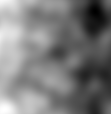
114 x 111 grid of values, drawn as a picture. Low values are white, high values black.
Slope: up to the right. Ninth with the highest average: top right. Grain: smooth. Lone odd cells: none. Stripes: none. Odd rows or columns: none.
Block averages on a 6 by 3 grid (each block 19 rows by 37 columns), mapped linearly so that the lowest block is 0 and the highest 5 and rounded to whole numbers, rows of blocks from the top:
125 | 035 | 134 | 135 | 224 | 024
